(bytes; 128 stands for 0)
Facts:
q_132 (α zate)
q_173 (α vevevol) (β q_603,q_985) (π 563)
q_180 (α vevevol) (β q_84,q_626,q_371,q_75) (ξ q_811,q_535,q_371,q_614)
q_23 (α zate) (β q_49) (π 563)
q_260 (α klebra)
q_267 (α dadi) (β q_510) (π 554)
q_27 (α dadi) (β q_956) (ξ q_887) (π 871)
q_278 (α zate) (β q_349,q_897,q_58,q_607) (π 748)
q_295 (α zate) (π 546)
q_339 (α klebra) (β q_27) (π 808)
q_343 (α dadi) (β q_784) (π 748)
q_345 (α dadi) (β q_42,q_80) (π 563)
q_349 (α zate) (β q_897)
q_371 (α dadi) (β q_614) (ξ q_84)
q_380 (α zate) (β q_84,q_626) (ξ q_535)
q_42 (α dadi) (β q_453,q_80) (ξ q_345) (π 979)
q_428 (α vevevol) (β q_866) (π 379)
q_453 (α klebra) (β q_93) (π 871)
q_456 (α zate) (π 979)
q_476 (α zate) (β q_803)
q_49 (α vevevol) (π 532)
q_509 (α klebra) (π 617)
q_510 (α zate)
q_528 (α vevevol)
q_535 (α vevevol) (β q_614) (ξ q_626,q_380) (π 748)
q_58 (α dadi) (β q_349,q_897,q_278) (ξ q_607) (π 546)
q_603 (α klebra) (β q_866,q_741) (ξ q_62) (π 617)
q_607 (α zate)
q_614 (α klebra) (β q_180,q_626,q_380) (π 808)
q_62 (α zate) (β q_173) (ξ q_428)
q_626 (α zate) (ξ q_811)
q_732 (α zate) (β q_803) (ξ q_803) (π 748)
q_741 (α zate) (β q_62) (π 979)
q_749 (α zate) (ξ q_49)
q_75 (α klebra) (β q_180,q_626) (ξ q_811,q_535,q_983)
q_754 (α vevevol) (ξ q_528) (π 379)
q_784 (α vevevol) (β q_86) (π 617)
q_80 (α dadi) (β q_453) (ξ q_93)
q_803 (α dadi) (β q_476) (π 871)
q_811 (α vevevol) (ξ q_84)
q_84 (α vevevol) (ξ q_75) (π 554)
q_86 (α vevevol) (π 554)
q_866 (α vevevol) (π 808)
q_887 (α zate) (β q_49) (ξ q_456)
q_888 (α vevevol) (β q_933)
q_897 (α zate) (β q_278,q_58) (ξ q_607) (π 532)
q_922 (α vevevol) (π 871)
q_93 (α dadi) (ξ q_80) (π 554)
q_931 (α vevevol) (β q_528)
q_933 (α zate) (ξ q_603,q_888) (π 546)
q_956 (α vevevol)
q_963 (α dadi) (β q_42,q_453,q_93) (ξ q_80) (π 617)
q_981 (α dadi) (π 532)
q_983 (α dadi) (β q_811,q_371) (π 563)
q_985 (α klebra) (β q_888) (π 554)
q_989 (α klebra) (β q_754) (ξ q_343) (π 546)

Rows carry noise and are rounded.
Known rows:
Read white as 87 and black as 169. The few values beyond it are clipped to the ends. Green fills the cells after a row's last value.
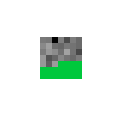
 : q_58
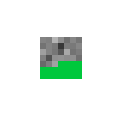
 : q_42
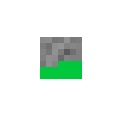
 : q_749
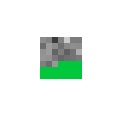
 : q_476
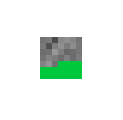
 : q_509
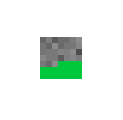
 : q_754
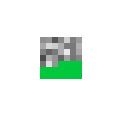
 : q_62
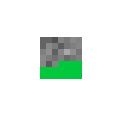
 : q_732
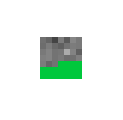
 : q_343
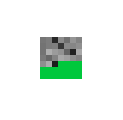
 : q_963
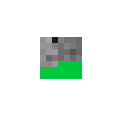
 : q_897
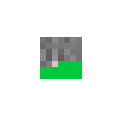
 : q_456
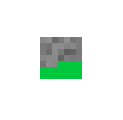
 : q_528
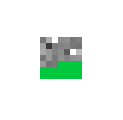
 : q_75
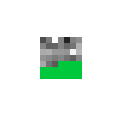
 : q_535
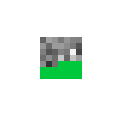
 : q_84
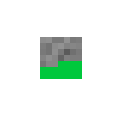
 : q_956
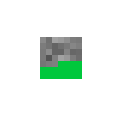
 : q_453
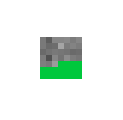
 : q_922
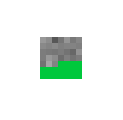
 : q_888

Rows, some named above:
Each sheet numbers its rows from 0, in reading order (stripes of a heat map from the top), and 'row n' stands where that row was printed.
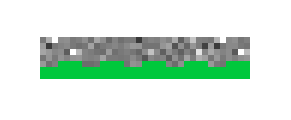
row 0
q_75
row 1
q_345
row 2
q_428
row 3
q_371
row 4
q_75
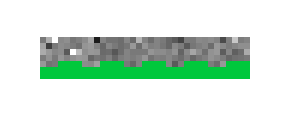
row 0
q_75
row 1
q_897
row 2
q_983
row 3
q_732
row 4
q_476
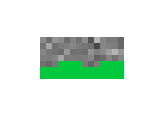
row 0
q_345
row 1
q_614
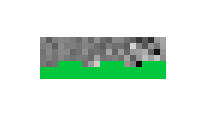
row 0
q_339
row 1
q_741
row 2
q_93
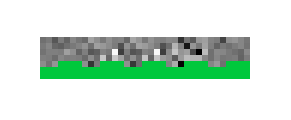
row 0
q_989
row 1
q_84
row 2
q_84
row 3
q_80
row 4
q_784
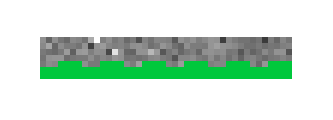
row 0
q_173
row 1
q_626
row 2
q_933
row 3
q_27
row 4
q_349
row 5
q_295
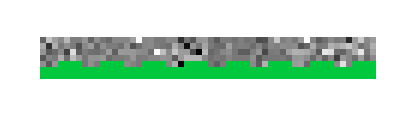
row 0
q_811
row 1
q_173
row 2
q_180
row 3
q_80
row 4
q_866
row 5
q_803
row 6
q_380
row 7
q_603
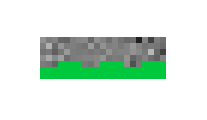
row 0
q_985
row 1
q_23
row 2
q_278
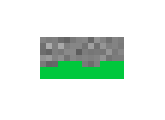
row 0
q_86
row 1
q_23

